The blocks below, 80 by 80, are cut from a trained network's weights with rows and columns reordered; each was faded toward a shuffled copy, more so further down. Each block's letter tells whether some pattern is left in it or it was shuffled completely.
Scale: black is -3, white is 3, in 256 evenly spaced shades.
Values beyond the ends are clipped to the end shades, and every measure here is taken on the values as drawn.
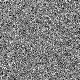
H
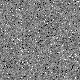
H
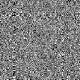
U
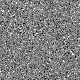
H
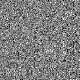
U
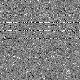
U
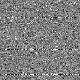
U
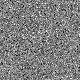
H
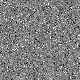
H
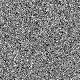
H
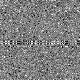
U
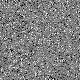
H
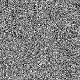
U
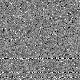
U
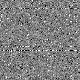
U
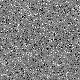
H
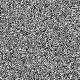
H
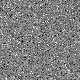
H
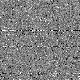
U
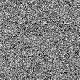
U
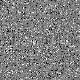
U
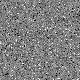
H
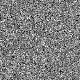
U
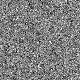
H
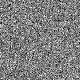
U
